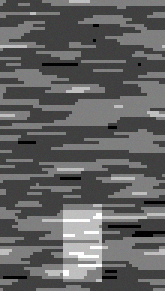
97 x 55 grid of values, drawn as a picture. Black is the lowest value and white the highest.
An odd patch, higher than its surroundings, sits in the bottom middle. The bottom middle is the ninth with the highest average. Streaks run across, left to right.
